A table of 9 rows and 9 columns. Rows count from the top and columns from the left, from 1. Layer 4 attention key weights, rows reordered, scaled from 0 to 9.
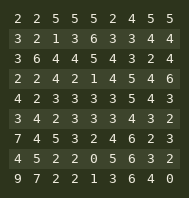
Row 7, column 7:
6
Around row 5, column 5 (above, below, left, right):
1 3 3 3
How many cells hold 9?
1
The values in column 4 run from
2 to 5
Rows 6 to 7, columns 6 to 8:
3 4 3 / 4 6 2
